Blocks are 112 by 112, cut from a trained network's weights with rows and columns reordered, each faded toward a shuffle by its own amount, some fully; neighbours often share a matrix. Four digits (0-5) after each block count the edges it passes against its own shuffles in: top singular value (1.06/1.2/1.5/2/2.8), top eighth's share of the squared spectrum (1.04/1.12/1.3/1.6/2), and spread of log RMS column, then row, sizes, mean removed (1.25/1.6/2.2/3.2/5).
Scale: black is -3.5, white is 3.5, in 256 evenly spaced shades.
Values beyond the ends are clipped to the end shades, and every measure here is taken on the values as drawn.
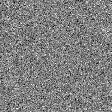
2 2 0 0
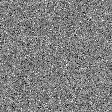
0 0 0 0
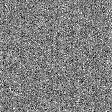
1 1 0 0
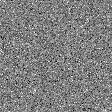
0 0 0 0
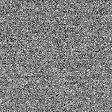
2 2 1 0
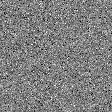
0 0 0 0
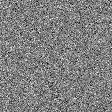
0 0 0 0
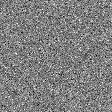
0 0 0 0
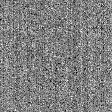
3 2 0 1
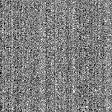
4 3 1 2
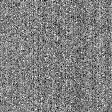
3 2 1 1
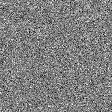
1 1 0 0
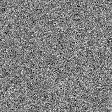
1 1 0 0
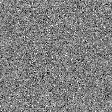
1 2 1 0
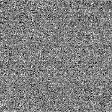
2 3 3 1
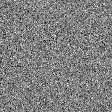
2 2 0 0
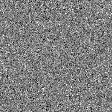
2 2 1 0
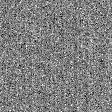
2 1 0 0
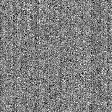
3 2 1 1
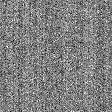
3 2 0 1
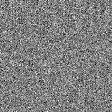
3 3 0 1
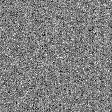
1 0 0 0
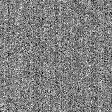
2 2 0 0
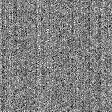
3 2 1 1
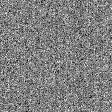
1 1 0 0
